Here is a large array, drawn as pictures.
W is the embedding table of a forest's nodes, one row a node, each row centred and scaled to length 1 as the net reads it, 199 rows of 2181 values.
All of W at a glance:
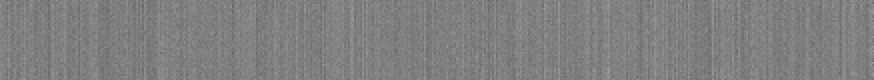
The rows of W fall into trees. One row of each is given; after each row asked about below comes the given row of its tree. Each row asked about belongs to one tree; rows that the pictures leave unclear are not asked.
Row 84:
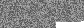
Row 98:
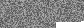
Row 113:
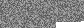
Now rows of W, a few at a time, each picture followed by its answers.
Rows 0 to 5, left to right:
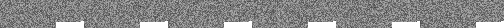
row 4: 84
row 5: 98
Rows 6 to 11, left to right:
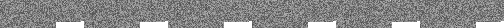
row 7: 84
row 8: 84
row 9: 98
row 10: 84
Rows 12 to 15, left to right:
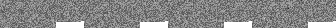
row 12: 113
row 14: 113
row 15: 113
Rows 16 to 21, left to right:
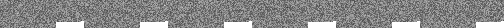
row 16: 113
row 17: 113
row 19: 84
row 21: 113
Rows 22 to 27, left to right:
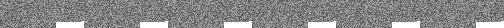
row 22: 98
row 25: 113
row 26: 113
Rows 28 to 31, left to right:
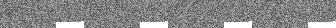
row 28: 84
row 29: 84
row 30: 113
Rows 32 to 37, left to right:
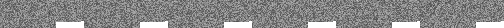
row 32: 84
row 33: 98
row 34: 113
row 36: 98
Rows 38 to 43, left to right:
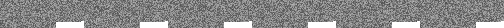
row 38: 98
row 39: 84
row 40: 84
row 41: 84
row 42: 98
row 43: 113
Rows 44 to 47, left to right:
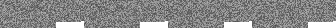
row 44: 84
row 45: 84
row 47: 98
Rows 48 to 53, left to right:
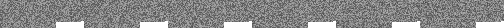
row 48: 113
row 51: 98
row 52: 98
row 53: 84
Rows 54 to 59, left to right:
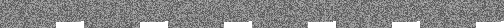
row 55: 98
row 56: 113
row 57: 84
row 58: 113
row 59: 113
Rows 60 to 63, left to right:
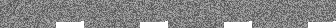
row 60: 113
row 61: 84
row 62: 98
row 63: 113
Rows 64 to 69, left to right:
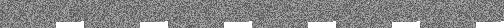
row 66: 98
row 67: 84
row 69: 113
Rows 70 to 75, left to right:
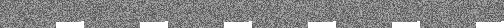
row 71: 84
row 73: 113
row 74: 98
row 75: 98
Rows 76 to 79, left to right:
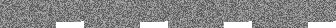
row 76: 84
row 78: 84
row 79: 98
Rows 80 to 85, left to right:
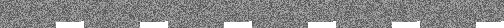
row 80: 84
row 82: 84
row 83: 98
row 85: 113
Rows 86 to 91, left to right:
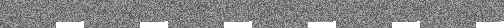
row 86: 98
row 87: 113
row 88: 84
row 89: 84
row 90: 98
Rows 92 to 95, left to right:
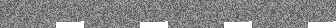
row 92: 113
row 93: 113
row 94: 84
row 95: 113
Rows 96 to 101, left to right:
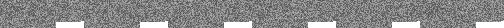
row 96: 84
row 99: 84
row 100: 113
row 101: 84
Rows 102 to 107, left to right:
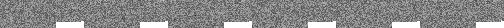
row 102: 113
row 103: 98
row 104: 98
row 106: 113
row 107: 98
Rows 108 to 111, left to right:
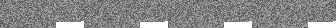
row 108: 98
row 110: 113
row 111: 113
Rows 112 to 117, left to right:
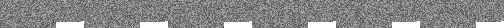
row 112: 98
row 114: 98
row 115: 98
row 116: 113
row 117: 113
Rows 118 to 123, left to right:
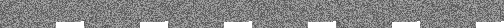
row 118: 113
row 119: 98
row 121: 84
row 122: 98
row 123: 84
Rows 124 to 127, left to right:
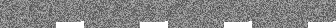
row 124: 84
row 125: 84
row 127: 113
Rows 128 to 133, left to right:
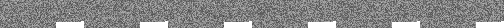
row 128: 98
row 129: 84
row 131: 84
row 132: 84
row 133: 84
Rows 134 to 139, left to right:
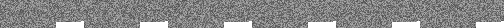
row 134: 113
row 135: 113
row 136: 113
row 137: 98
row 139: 84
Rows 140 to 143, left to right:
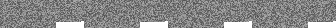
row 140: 98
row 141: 113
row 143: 113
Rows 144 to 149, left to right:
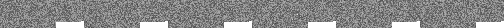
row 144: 84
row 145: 98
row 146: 98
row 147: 113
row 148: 113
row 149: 98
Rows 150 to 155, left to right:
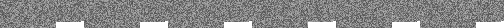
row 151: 98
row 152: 113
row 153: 84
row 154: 98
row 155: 84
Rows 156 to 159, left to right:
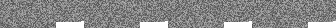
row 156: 98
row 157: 113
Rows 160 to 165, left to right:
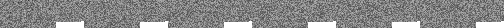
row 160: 98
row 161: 98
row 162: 113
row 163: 84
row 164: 84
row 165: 84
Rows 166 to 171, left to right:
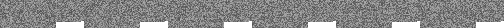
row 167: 113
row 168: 84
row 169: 98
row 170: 98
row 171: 113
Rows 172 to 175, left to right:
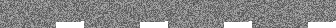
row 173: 113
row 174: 113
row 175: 98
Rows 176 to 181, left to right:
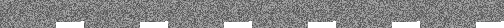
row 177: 113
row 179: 113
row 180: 113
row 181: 113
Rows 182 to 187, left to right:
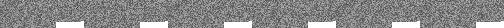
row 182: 113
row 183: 98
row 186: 113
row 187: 113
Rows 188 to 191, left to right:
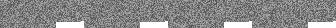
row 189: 84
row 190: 98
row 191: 113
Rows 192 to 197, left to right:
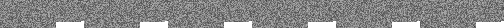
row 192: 98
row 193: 113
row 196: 113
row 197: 98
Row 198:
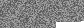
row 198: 113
